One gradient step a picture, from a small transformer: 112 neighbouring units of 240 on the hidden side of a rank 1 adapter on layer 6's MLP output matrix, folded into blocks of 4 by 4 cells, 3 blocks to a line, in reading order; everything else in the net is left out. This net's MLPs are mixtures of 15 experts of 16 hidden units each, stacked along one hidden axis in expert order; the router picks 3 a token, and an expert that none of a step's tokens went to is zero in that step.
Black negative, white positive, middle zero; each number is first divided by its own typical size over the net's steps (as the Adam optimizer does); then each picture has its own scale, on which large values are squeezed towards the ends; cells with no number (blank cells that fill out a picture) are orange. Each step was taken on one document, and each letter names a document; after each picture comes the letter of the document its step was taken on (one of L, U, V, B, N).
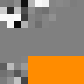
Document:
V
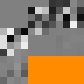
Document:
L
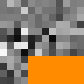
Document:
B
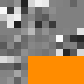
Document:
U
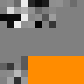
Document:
V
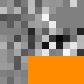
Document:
U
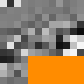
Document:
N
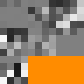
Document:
L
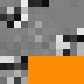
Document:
U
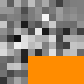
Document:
N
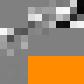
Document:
L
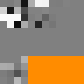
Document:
V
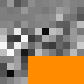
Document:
B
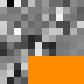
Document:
N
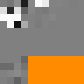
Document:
V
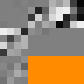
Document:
L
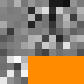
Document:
L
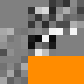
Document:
L
